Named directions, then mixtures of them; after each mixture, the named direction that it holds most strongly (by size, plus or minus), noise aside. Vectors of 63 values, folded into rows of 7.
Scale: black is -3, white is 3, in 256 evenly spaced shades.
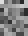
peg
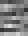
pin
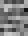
pin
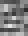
pin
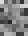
peg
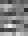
pin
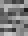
pin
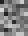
peg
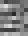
pin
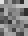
peg
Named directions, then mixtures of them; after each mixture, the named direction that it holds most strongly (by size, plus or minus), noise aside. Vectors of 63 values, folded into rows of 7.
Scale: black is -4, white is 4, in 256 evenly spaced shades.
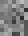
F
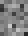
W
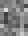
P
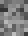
W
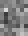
P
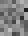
F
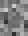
P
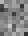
W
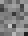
W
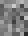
F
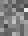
F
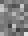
W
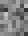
P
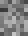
F
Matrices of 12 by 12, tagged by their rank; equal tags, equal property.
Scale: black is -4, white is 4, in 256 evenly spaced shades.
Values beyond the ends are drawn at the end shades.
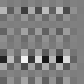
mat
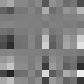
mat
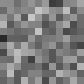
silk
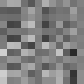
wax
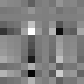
mat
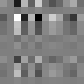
mat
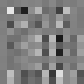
wax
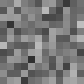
silk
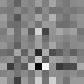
wax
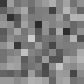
silk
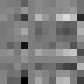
wax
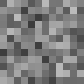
silk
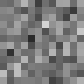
silk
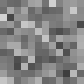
silk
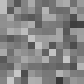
silk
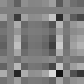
mat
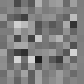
wax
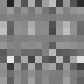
wax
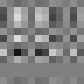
mat
